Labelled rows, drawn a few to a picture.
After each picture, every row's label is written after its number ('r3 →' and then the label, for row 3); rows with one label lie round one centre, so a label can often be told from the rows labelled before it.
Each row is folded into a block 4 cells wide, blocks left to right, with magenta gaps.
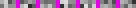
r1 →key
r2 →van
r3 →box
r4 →key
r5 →key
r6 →box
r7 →box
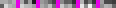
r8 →key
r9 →box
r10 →box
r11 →box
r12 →box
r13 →box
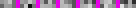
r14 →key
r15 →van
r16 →box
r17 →box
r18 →box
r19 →key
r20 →box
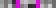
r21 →box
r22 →van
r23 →box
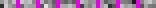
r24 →key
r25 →key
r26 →key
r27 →box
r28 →key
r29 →van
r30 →box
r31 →key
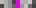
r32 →key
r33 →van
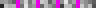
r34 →key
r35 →key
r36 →key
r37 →key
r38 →box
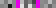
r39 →van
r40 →box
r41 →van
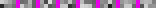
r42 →key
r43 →box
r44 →van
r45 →van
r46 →box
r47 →van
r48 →key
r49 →key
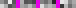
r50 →van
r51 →box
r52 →box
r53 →key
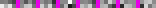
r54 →box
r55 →box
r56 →box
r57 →van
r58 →box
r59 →van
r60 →key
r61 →key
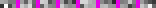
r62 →key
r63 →box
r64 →key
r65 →box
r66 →key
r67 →box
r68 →van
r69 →box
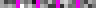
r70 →box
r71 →box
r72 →van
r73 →key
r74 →van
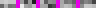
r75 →key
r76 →box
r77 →van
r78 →box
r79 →box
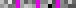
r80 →van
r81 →box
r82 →van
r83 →van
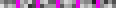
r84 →box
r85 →van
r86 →key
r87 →key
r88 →box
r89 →box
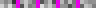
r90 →box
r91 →key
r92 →box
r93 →van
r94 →key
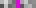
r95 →key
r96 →key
